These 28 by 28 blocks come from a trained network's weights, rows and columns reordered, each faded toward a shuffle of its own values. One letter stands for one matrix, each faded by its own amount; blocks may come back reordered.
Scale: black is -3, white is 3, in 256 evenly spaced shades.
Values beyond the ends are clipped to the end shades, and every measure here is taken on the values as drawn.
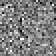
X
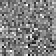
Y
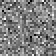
X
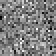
X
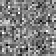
Y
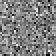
X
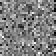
X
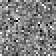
X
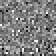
Y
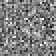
Y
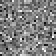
X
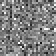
Y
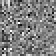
X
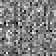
Y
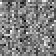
Y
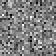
X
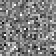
Y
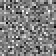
Y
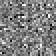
Y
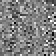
X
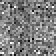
Y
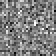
Y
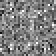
Y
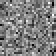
X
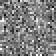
Y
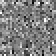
Y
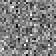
X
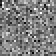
Y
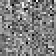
Y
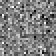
Y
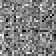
Y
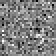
X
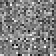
Y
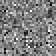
X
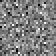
X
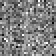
Y
